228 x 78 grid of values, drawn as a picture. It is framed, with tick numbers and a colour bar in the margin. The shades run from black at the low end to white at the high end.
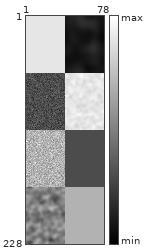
It is made of 4 by 2 panels. Panel 1,1: very high, flat. Panel 1,2: very low, smooth, faint in contrast. Panel 2,1: low, fine-grained. Panel 2,2: very high, blotchy, faint in contrast. Panel 3,1: high, fine-grained. Panel 3,2: low, flat. Panel 4,1: middling, blotchy. Panel 4,2: high, flat.
